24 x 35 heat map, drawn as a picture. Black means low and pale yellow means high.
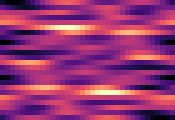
The grain runs across in streaks. It looks the same turned upside down. There is no overall slope. The centre is the calmest part.
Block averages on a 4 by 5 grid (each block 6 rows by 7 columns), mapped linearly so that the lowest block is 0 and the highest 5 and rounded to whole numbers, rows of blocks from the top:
3 5 5 4 3
0 3 3 5 3
3 5 3 3 0
3 4 5 5 3
